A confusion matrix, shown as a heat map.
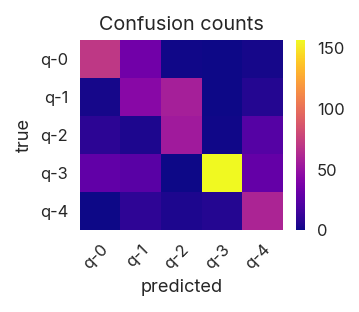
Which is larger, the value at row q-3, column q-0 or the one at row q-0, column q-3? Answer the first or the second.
the first
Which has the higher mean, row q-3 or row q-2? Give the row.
q-3
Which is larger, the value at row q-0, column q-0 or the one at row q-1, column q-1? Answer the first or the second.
the first
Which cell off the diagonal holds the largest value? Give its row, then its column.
q-1, q-2
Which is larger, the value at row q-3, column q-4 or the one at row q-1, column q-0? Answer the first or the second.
the first
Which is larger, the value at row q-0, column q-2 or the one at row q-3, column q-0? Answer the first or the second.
the second
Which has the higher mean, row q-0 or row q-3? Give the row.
q-3
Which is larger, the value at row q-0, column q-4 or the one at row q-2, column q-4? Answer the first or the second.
the second
